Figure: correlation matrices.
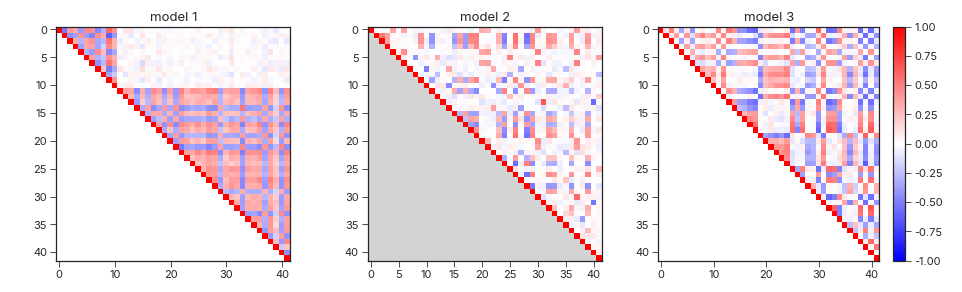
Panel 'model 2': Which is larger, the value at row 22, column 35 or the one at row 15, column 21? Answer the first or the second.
the second
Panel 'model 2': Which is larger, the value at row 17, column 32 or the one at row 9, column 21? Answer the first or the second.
the second
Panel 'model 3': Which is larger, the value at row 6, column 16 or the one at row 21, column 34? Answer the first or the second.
the first
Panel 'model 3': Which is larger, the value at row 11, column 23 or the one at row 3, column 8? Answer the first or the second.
the second
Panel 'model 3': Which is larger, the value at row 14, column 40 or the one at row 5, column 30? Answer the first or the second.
the second
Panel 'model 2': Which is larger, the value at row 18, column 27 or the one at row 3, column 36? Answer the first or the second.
the second
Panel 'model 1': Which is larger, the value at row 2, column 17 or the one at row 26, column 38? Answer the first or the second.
the second
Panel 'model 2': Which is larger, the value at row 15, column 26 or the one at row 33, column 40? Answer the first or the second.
the second
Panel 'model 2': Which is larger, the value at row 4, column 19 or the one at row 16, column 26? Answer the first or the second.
the second
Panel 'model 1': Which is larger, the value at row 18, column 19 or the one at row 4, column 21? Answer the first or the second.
the second
